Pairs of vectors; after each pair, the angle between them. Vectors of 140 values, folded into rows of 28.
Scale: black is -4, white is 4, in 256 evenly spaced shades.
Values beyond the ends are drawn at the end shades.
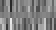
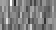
partly opposed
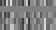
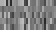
nearly opposite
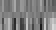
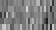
orthogonal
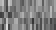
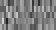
partly opposed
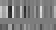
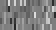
orthogonal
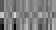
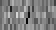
orthogonal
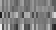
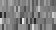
partly aligned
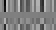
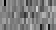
partly aligned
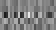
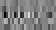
nearly parallel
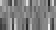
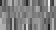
nearly opposite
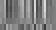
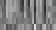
nearly opposite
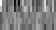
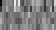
nearly opposite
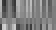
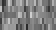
partly aligned
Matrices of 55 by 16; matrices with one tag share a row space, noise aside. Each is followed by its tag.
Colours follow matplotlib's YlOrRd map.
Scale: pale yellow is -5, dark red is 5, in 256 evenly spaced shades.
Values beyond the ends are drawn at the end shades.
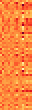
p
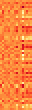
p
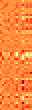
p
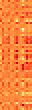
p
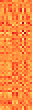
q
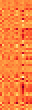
p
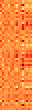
p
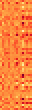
p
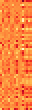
p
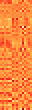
q
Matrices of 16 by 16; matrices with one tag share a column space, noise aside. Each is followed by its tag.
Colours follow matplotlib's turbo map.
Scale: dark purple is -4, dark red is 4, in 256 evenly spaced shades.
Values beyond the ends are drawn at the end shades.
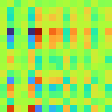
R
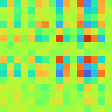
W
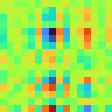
R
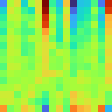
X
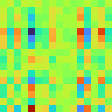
R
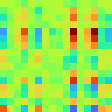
R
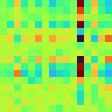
W
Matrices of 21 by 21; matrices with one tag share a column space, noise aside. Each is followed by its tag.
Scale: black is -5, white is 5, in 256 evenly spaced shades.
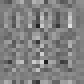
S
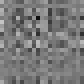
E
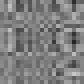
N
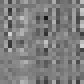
E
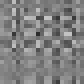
E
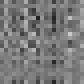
E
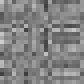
N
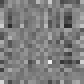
S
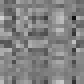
E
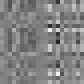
N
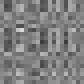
N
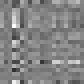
S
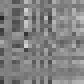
E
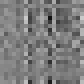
E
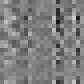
E
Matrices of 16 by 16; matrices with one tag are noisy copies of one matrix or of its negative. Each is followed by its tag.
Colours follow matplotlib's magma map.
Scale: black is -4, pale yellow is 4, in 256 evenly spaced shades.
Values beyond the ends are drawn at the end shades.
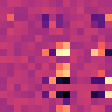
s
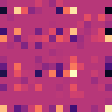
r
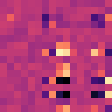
s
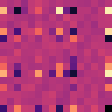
r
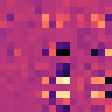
s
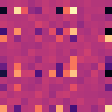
r
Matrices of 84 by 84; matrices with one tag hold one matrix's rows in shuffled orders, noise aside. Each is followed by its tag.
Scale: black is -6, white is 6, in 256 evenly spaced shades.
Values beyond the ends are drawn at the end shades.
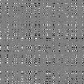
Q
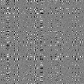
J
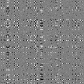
J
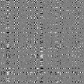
J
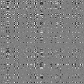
J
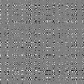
Q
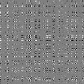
Q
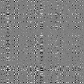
J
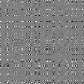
Q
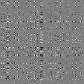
J
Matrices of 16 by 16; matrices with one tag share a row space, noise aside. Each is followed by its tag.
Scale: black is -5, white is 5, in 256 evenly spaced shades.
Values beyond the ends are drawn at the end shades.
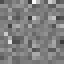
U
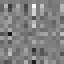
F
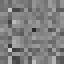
U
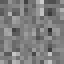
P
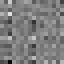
F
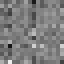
F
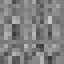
P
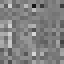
F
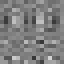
P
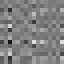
F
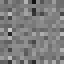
F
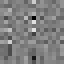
F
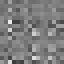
U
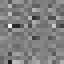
U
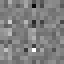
F
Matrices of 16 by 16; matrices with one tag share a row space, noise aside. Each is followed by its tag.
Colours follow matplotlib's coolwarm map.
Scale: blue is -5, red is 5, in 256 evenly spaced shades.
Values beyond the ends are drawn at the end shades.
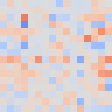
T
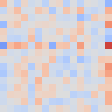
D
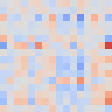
D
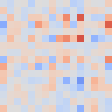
D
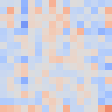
T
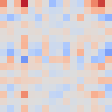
T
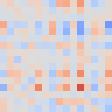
D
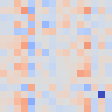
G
